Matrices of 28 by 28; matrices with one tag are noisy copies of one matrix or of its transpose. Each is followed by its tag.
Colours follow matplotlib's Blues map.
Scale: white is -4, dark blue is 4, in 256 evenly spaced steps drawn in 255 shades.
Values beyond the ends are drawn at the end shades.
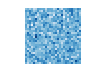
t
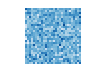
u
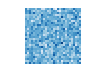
u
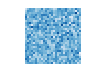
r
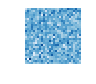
r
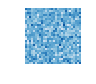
u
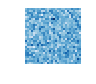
t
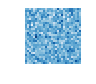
t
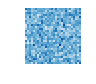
u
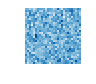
t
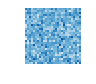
u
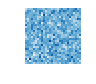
r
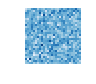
r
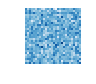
u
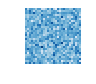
u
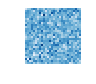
r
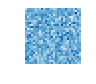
r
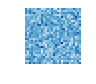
u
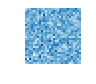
r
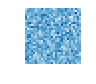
r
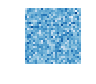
r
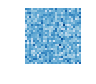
u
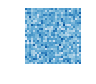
u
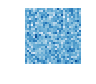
t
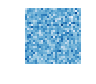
r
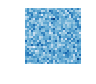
t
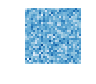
r
